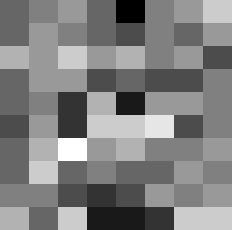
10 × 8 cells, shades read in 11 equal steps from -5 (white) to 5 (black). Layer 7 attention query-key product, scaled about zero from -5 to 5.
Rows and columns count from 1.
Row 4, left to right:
1 -1 -1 2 1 2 2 0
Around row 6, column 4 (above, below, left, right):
-2 -1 3 -3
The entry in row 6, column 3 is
3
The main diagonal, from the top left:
1 -1 -3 2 4 -4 0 0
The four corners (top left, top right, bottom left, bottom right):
1 -3 -2 -3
